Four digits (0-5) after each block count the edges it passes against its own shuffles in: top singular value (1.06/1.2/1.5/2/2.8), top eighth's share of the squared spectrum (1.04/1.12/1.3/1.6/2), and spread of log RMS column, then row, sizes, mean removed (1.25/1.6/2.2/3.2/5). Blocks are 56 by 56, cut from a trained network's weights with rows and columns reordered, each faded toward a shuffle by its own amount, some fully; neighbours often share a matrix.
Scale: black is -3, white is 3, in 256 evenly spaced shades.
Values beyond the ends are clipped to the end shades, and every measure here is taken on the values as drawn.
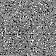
0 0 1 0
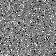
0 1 0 0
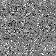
1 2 1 1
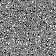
0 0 0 0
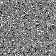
0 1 0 0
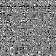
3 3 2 1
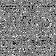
2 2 2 1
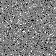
0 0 0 0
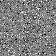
1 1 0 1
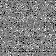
2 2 1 0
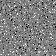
0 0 0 0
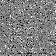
1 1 1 0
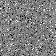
1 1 0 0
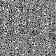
1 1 0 1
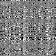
3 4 0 4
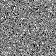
0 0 0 0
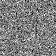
1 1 0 0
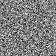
0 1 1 0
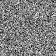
2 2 0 0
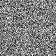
2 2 0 0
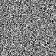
3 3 1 0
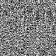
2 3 1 0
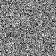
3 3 1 0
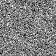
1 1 0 0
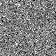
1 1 0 0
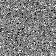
0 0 0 0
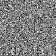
2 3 1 1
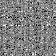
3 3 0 3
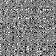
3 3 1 3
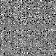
2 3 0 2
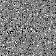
1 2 0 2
